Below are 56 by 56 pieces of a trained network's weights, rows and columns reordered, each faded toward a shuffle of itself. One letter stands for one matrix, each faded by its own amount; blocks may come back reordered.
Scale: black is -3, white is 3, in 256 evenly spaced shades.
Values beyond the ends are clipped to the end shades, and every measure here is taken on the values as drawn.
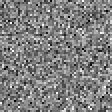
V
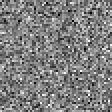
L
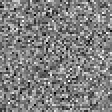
V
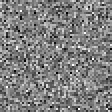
L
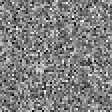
L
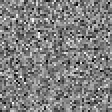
L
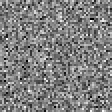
L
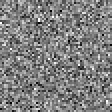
L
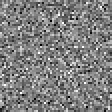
V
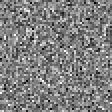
V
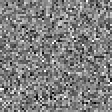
L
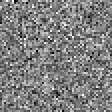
V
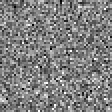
V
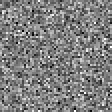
L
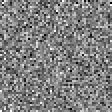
L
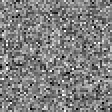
V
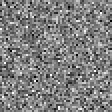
V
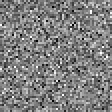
V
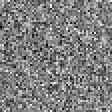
L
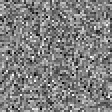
V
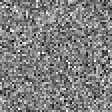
V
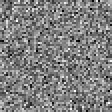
V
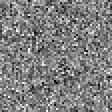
V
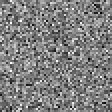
L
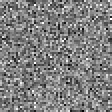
L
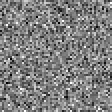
L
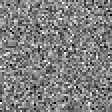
V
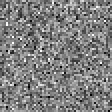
V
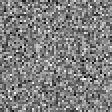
L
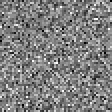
V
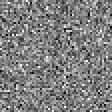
V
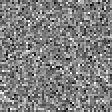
V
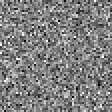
V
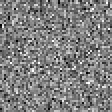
V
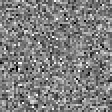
V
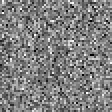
L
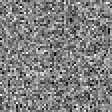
L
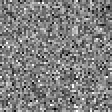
V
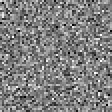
V
